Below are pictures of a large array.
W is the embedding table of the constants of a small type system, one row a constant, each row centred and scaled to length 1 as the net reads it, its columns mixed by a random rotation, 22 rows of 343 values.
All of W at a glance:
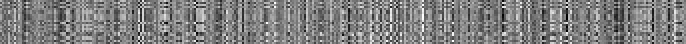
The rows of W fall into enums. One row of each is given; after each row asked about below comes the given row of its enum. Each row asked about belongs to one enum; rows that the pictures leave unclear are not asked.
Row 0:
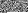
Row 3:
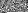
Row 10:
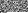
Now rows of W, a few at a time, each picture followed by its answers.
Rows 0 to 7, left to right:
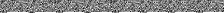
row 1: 3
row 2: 0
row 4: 0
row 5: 10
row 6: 10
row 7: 0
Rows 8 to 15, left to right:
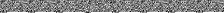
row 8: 0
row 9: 0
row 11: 3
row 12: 10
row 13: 0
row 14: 10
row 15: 0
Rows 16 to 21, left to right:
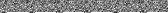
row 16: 3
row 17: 3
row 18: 10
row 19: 10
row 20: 3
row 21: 10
